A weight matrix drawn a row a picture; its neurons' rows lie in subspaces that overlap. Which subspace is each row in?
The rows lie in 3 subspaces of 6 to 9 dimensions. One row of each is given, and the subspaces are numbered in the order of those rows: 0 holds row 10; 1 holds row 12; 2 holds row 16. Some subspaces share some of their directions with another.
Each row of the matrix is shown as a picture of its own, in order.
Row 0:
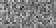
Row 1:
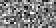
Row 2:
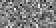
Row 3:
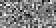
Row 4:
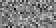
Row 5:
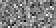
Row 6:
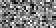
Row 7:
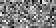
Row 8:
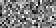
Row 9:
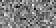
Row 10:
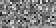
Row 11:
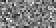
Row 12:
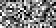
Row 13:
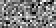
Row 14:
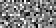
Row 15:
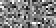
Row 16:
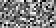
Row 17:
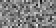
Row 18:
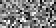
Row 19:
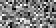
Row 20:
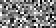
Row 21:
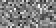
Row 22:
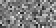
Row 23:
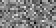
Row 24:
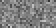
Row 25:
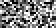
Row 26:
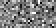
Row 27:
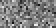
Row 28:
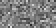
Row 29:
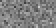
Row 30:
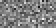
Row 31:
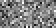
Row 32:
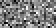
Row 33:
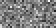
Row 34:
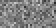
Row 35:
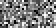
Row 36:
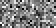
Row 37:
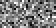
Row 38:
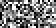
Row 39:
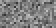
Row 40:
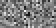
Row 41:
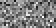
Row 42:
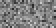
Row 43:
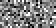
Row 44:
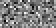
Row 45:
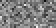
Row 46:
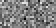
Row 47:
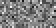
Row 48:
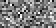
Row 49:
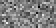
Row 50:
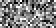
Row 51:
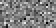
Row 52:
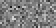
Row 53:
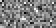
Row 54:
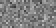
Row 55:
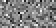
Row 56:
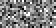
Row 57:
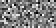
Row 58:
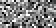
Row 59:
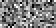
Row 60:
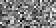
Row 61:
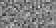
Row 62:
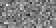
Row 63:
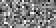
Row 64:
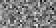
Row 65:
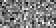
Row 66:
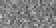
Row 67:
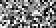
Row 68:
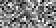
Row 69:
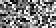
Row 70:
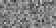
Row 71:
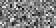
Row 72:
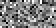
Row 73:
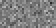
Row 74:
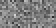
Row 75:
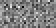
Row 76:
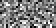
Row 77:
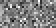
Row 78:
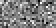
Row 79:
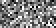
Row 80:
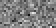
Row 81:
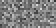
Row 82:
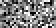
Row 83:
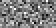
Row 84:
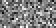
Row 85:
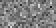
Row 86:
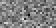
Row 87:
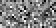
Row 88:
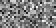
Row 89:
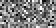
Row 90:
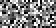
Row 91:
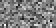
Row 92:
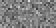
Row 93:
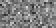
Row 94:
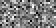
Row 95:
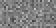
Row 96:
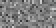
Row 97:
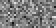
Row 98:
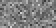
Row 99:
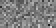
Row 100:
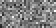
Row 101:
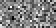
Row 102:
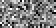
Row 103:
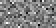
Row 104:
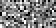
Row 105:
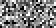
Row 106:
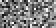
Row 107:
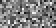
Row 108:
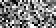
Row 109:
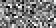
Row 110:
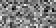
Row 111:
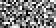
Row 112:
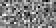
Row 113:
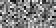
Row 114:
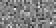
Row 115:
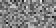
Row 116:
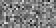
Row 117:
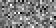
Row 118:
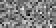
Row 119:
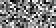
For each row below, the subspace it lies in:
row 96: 1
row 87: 0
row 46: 2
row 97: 1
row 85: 1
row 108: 2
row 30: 0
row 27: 2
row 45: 0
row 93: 0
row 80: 2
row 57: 1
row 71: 1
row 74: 2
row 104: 0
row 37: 2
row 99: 2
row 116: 2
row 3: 2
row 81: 1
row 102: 2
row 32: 2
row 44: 0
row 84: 2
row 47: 1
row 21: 1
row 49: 1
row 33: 1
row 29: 0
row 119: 1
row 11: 1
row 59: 1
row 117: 1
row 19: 0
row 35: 2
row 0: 2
